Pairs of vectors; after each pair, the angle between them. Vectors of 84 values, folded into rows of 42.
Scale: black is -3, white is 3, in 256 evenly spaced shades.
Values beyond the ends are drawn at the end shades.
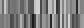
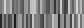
orthogonal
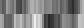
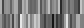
partly aligned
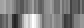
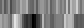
nearly opposite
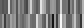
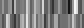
orthogonal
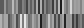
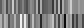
nearly parallel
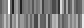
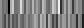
nearly opposite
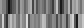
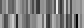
partly aligned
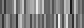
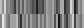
nearly opposite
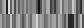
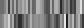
partly opposed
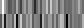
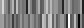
partly aligned
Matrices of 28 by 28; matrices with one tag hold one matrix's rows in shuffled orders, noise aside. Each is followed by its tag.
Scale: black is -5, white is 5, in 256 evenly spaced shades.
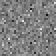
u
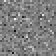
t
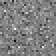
t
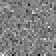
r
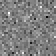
u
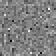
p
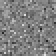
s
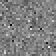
p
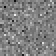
t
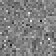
p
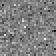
s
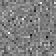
u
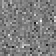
u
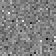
u
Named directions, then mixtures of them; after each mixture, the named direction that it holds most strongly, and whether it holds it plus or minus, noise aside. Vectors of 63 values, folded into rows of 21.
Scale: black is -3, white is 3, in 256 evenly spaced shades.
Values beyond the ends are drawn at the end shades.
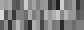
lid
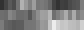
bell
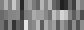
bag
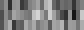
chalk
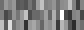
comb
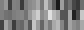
chalk, plus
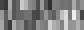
chalk, minus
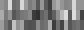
chalk, minus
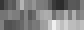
bell, plus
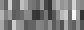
chalk, minus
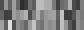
comb, plus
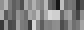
lid, plus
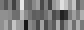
bag, minus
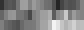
bell, plus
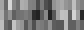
chalk, minus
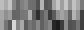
chalk, minus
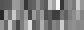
lid, minus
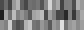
lid, minus
